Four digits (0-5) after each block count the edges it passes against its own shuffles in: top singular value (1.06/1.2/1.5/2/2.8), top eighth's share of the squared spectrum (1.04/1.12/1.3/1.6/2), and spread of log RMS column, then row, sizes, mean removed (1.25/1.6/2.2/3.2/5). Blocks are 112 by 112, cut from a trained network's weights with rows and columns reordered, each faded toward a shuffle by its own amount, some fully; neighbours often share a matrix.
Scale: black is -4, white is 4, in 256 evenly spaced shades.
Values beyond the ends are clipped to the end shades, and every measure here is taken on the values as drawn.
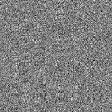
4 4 2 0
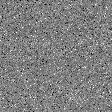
0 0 0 0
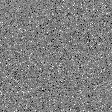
0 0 0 0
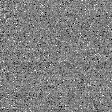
2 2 2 0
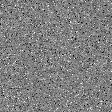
0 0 0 0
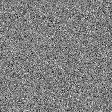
2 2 0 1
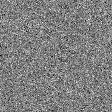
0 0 0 0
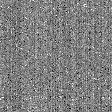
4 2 0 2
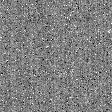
2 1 0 0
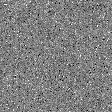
0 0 0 0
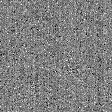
2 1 0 0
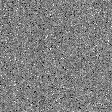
1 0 0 0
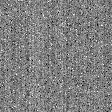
3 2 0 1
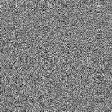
3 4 2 2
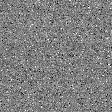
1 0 0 0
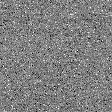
1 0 0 0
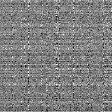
4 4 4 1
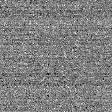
3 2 2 0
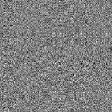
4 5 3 3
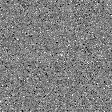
1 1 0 0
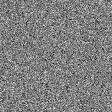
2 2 0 0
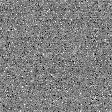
2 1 1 0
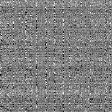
4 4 4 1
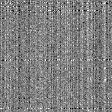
5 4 2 3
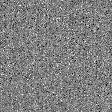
1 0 0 0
